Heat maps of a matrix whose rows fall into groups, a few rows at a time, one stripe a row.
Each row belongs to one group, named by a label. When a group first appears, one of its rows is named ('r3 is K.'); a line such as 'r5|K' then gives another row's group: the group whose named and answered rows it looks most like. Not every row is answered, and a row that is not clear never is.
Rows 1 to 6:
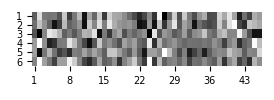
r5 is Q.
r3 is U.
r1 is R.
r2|R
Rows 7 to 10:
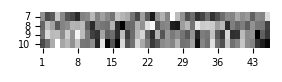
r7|Q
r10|U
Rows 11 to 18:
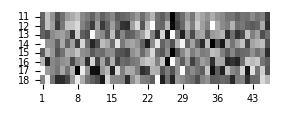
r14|R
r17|R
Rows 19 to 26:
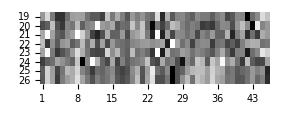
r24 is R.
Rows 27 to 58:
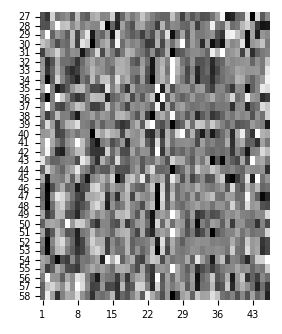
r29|R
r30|R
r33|Q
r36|U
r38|Q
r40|R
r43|R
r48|U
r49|Q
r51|Q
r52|U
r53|U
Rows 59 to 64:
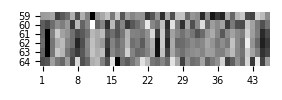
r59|R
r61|U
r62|U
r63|U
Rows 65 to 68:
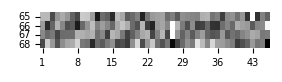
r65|R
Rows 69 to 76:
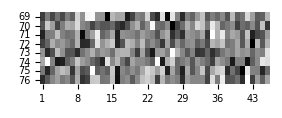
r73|Q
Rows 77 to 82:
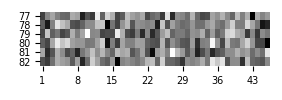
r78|U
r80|U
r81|Q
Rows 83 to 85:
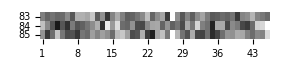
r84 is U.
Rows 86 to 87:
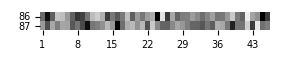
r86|U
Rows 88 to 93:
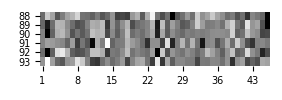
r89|U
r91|R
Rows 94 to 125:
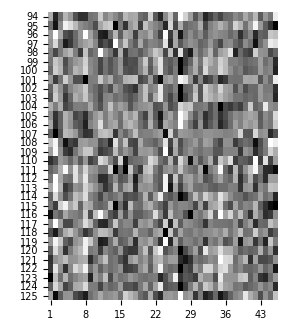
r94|Q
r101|Q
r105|Q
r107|U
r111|U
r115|U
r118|U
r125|Q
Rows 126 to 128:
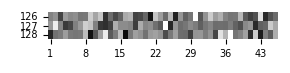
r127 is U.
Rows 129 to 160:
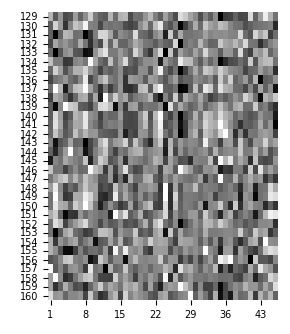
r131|U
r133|U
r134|R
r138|R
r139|U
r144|U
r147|U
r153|U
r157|R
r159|Q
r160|R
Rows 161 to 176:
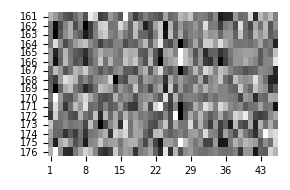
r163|U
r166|Q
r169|U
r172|R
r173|R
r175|Q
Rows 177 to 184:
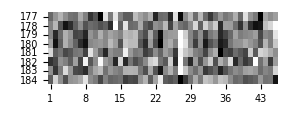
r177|R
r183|Q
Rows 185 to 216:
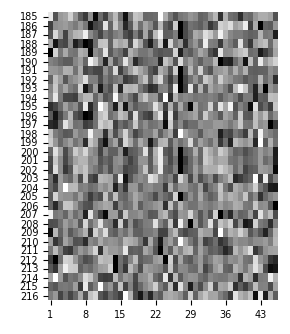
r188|U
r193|R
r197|U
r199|R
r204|U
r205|R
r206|U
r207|R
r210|Q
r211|R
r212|U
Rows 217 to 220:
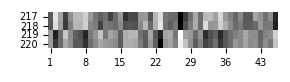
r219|Q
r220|Q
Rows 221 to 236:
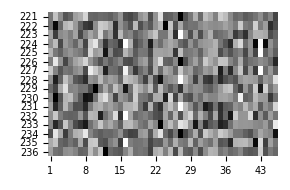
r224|R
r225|R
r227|R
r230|U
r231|Q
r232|R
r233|Q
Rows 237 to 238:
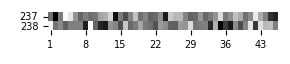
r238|R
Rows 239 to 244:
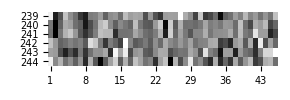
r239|Q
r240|U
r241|U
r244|R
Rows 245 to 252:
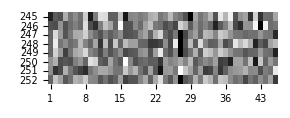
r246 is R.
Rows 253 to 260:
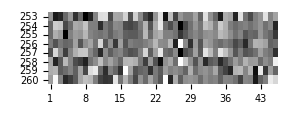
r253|U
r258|Q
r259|R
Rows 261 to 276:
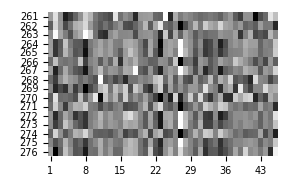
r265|Q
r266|R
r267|Q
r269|U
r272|Q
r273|Q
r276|Q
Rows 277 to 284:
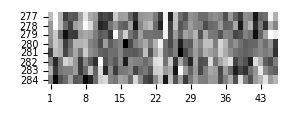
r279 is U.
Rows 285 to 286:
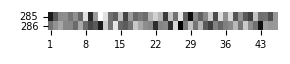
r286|R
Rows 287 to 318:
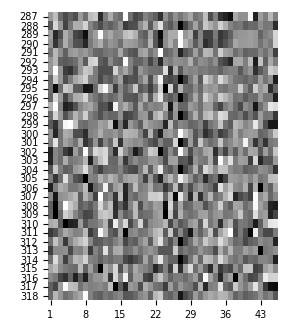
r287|R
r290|Q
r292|R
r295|U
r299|U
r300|Q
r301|R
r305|Q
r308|U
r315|R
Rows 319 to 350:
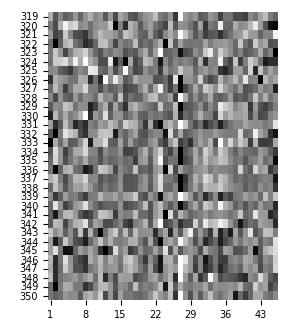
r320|U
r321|Q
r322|U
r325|R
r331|Q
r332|U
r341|U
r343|R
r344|Q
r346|Q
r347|Q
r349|U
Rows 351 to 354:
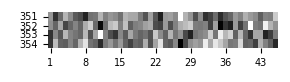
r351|Q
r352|R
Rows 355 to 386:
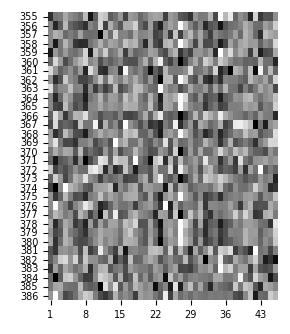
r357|R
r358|Q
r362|Q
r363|R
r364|Q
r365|Q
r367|R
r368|Q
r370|R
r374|U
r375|Q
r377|R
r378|Q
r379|Q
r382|U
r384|U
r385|R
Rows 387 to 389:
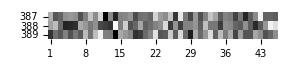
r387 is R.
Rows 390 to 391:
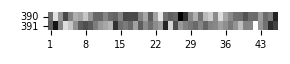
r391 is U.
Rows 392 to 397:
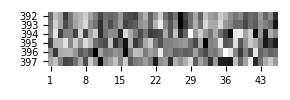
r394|R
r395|U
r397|R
